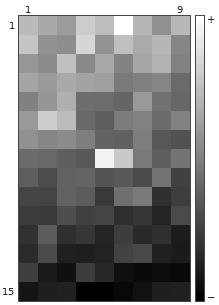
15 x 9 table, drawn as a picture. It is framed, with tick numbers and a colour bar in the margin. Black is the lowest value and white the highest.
Values change most from cell to cell in the centre. There are no regular stripes. There is an overall slope up to the top. On average the colour sits 40% of the way up the scale.
